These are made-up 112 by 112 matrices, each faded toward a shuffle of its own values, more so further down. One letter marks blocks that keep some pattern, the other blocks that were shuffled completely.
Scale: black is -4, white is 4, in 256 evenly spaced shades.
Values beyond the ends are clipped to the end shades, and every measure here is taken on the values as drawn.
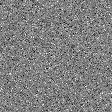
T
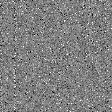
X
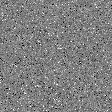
T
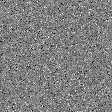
T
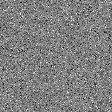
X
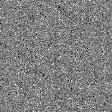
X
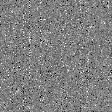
X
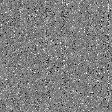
X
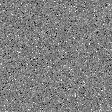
T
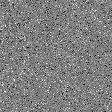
T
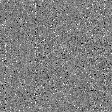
X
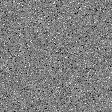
T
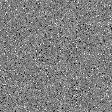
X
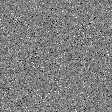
T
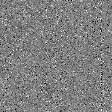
X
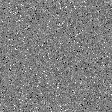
T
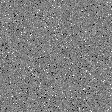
T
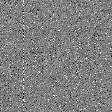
X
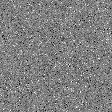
T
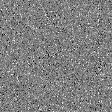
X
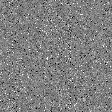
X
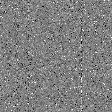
X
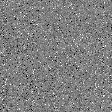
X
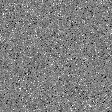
T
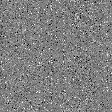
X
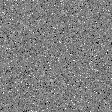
T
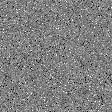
T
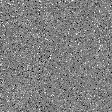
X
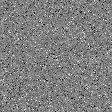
T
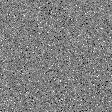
T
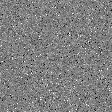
T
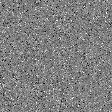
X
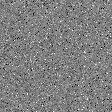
T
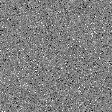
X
